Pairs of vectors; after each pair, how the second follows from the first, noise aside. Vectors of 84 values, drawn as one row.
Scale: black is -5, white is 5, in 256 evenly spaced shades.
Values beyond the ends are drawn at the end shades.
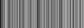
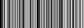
scaled up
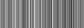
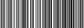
scaled up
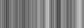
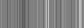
partly zeroed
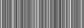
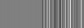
partly zeroed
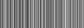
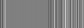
partly zeroed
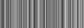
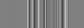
partly zeroed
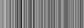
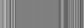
partly zeroed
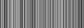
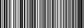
scaled up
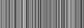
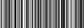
scaled up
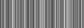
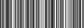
scaled up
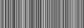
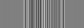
partly zeroed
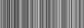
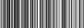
scaled up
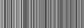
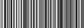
scaled up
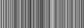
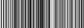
scaled up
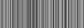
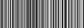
scaled up
